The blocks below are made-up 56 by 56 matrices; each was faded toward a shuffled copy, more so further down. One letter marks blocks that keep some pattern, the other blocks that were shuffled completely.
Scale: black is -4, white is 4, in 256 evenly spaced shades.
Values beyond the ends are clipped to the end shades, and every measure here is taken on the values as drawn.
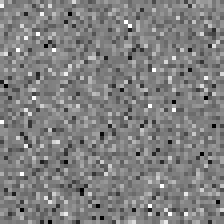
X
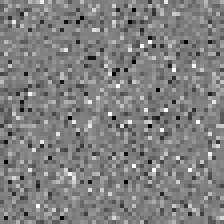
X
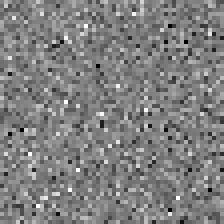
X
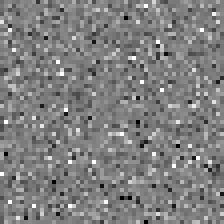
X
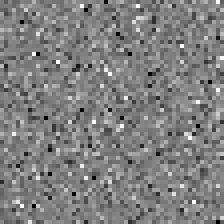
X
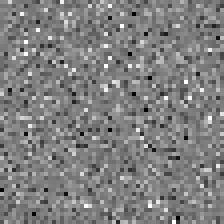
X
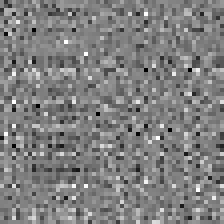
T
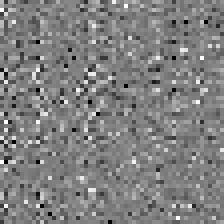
T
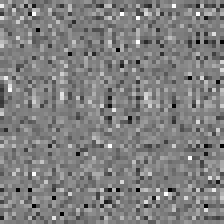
T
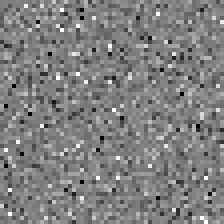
X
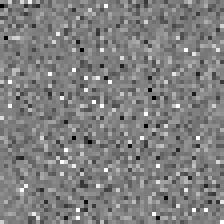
X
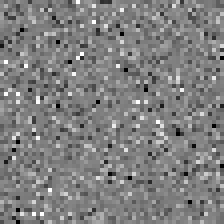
X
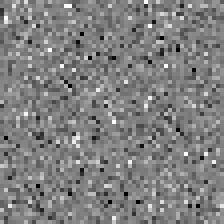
X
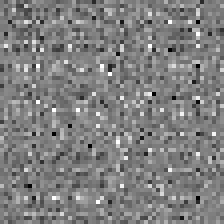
T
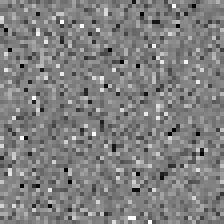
X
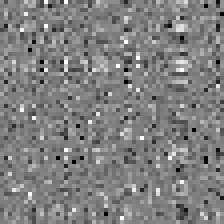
T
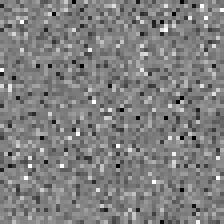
X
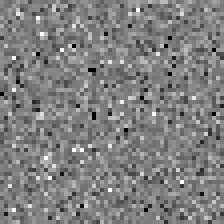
X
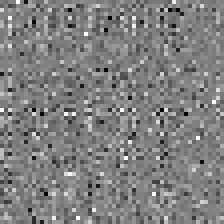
T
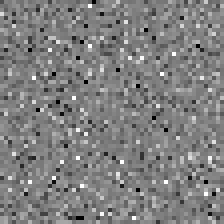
X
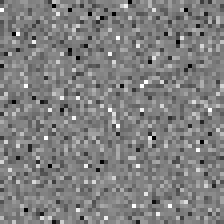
X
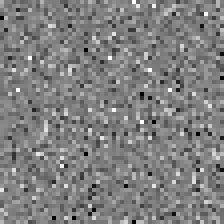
X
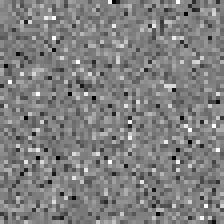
X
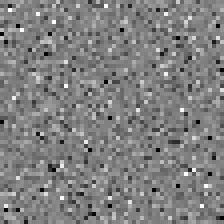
X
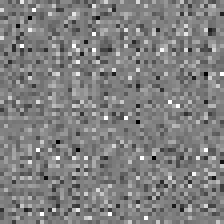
T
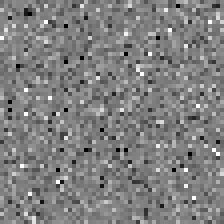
X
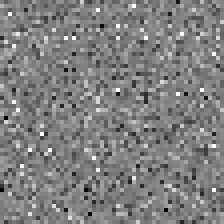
X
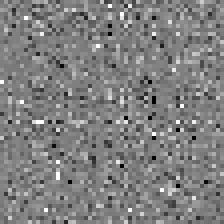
T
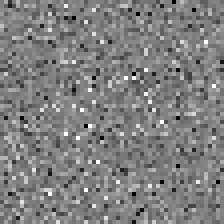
X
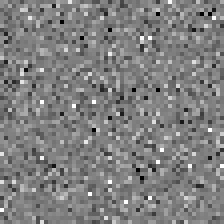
X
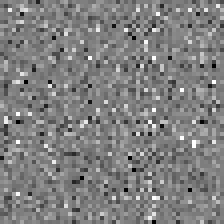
T
